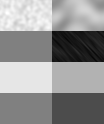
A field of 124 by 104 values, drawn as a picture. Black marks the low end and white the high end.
It is made of 4 by 2 panels. Panel 1,1: very high, blotchy, faint in contrast. Panel 1,2: high, smooth. Panel 2,1: middling, flat. Panel 2,2: very low, slanting down to the right, faint in contrast. Panel 3,1: very high, flat. Panel 3,2: high, flat. Panel 4,1: middling, flat. Panel 4,2: low, flat.
